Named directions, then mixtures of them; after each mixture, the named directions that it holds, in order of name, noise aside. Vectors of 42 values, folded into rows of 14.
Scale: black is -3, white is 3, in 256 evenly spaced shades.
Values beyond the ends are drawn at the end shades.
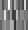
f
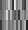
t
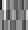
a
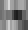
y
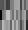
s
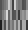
t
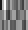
a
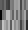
s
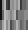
a, s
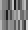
t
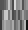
f, s, t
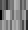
s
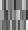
a, s, t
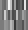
f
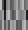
a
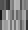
s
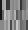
a, s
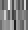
f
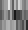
t, y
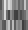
a, f, y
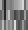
a, f, y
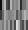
a, s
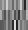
f, s, t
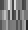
f, t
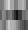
y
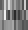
a, f, y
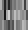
a, f, y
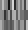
f, t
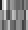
a
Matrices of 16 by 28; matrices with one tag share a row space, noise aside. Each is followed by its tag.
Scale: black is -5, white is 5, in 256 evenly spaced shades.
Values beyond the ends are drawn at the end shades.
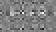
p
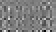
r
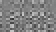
p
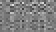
p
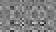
p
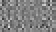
r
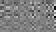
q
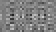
p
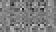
p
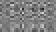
p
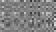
q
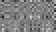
q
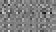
r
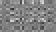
p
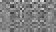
p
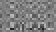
p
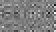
q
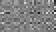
q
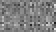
q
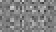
p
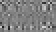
r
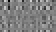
r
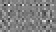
r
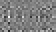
r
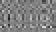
r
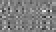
r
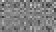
q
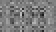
p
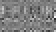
q
